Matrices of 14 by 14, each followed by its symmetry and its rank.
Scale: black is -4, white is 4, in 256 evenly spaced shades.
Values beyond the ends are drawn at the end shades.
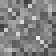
symmetric, full rank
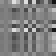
neither, rank one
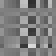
neither, rank one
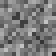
symmetric, full rank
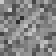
symmetric, full rank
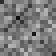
symmetric, full rank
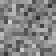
neither, full rank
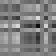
neither, rank one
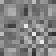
symmetric, rank three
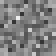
symmetric, full rank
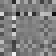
antisymmetric, rank two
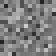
symmetric, full rank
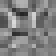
antisymmetric, rank two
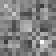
symmetric, rank three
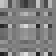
neither, rank one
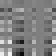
neither, rank one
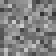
neither, full rank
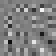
antisymmetric, rank two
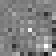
symmetric, rank three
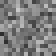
neither, full rank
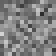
neither, full rank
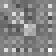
symmetric, rank three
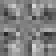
antisymmetric, rank two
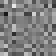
antisymmetric, rank two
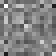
symmetric, rank three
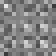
symmetric, rank three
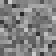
neither, full rank
